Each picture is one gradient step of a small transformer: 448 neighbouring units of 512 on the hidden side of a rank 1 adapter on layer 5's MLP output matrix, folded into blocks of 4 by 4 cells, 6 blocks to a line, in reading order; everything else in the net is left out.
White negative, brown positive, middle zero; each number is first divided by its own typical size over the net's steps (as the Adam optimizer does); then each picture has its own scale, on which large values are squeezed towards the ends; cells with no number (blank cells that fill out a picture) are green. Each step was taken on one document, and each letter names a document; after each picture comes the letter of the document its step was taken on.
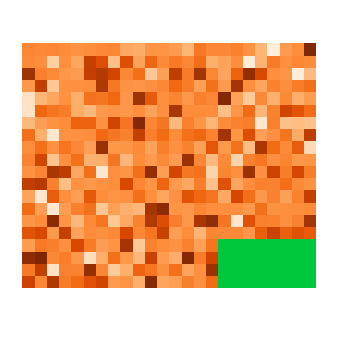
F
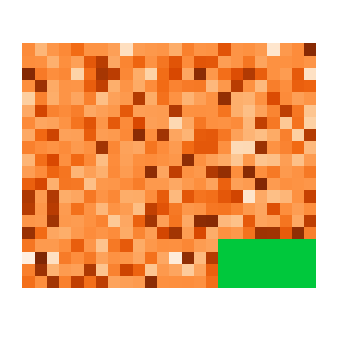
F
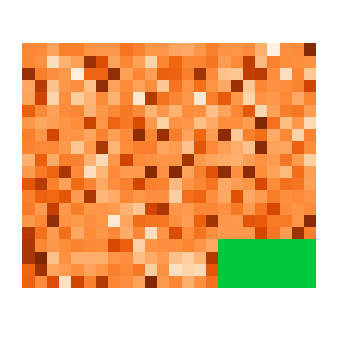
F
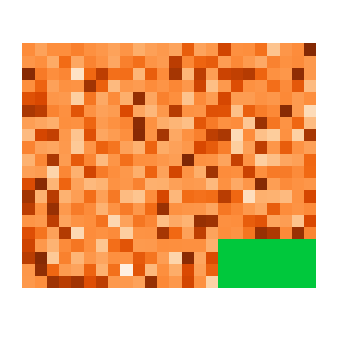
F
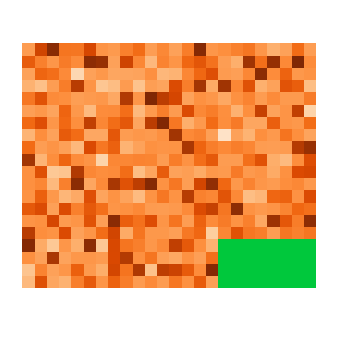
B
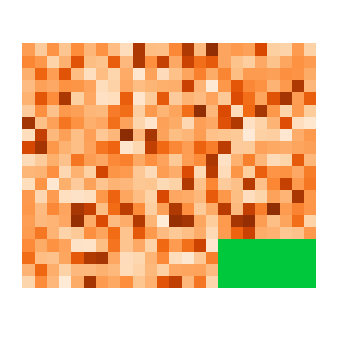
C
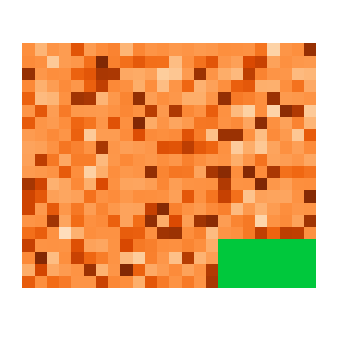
F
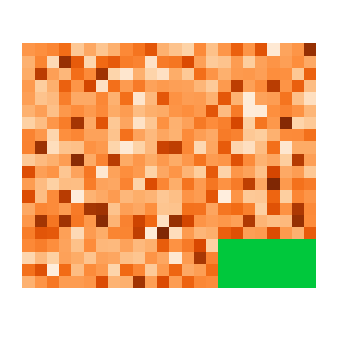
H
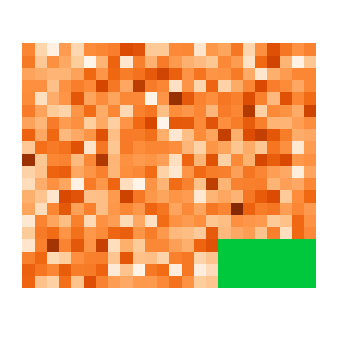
B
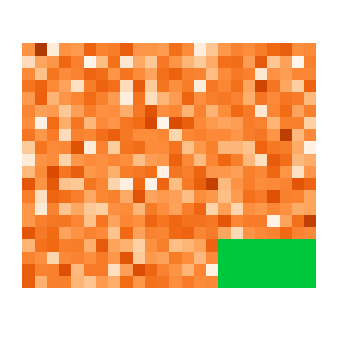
B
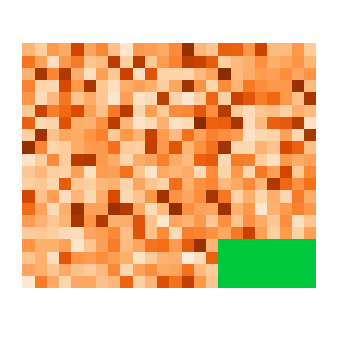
H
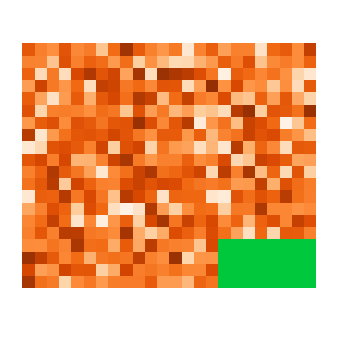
H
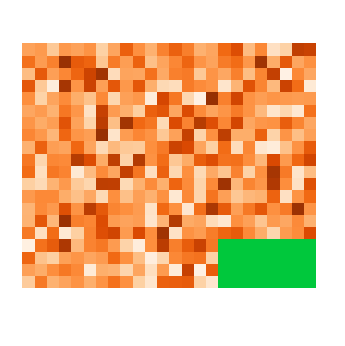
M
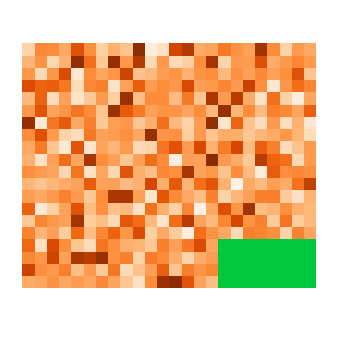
C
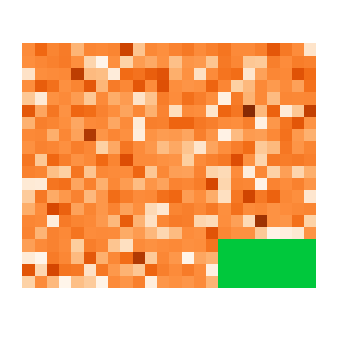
F
